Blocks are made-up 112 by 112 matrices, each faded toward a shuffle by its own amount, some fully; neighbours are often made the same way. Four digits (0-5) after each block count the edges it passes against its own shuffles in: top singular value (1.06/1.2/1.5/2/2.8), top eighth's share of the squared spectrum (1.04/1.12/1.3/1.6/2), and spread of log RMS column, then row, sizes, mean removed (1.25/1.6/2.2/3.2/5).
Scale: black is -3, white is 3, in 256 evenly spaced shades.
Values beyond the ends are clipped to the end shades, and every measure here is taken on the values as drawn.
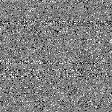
1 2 0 3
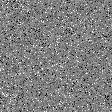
0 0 0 0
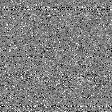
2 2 0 3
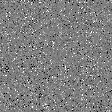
1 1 1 1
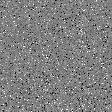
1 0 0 0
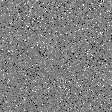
0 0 0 0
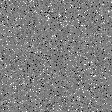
0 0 0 0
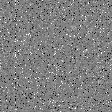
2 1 1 0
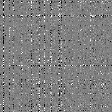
3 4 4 3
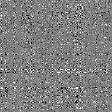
2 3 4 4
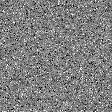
0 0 0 0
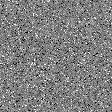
0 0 0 0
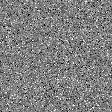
0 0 0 0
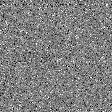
1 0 0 1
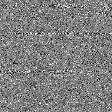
2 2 0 3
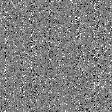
1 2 3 0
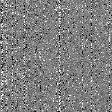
2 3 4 0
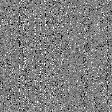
2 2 3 0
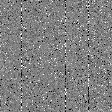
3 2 2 0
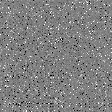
3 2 0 1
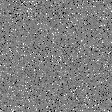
2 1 0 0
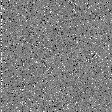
2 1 1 0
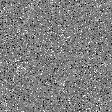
0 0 1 0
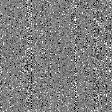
2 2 3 0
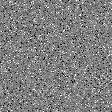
2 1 0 0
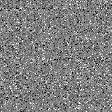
4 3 1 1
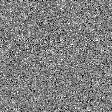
1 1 0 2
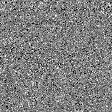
0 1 0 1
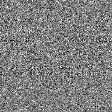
1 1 0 3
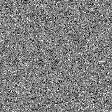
0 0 0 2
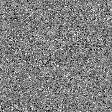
0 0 0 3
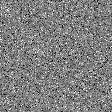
2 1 0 0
